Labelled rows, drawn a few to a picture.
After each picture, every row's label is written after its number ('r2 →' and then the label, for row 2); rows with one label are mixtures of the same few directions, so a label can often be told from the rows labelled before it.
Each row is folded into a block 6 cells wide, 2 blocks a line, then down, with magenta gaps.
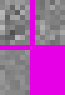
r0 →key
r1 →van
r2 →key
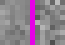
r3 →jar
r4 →van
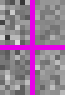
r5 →van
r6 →key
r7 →van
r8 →key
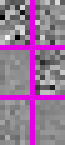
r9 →key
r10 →van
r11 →key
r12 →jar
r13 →van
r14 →jar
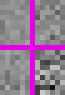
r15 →key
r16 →key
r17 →van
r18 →jar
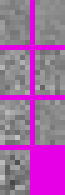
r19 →key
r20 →jar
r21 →key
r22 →van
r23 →jar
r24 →van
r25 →key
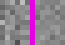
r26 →van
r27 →key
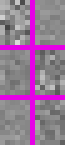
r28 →van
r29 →jar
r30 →key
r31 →van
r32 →jar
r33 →key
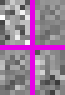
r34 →key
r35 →key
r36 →key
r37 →jar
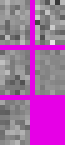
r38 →van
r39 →van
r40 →jar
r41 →van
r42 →jar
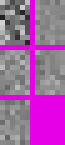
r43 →key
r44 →van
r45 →key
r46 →jar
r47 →van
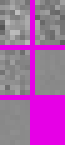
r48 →key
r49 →key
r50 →van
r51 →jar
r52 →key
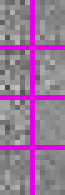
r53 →van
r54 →van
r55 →van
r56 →key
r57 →van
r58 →key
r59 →van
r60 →key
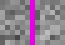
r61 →jar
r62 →key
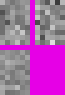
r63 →jar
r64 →van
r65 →jar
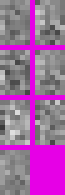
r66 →key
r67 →jar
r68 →key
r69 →jar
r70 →key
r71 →van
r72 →jar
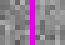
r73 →van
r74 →van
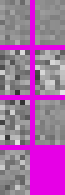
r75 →van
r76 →jar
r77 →van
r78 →key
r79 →van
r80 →van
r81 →key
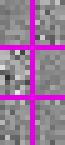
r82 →jar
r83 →van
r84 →van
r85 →key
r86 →van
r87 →van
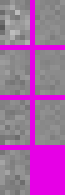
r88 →key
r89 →key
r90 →jar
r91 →jar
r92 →jar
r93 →key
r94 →jar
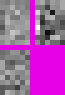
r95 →key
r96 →key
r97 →jar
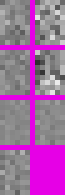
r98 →jar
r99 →key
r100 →key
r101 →jar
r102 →van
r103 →van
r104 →van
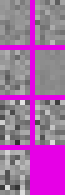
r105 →van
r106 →van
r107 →van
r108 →van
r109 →van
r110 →van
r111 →van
